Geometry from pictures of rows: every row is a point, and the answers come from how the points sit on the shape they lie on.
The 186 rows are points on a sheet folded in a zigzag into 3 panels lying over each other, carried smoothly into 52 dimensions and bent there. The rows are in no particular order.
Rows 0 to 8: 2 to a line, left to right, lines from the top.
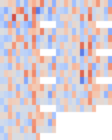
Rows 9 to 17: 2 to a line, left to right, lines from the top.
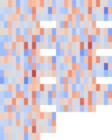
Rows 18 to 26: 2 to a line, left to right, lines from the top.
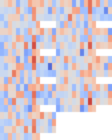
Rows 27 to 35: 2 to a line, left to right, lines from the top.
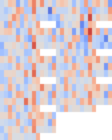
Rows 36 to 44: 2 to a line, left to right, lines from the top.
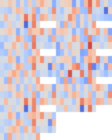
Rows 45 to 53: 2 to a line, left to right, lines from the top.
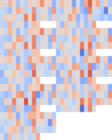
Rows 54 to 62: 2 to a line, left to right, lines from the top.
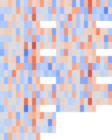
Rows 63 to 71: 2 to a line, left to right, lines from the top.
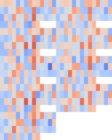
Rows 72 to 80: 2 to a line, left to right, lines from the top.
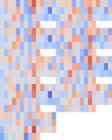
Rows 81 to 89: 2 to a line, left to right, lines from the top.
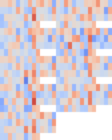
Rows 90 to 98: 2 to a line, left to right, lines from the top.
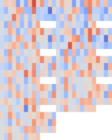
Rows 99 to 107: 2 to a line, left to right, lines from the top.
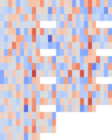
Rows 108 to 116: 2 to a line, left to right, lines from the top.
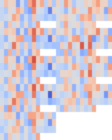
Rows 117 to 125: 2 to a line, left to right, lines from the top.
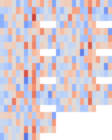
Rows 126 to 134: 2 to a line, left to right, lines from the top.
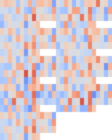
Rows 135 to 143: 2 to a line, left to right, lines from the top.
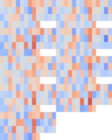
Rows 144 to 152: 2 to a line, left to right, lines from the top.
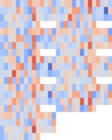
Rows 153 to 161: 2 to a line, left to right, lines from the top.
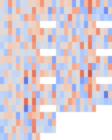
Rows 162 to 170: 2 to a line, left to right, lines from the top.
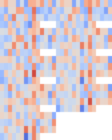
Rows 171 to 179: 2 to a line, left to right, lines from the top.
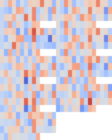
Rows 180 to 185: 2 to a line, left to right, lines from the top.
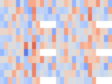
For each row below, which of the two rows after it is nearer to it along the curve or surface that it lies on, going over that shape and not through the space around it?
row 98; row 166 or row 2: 2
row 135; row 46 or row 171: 46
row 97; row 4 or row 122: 122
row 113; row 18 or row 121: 121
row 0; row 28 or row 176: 28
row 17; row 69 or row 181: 181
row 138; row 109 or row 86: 86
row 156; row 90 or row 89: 89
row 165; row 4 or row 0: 4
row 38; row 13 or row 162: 13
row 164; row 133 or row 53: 53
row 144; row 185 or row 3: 3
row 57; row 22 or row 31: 22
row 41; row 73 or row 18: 73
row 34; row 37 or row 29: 37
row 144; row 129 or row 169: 169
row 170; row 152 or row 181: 152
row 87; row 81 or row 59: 59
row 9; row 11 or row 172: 172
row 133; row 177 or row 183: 177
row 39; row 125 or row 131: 125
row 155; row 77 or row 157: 77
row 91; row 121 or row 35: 35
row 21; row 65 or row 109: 65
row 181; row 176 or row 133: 176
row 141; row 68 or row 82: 68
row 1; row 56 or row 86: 56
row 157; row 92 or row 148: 148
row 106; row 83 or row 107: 107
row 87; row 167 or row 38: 167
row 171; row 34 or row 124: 124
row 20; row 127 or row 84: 84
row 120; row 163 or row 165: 165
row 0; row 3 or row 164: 3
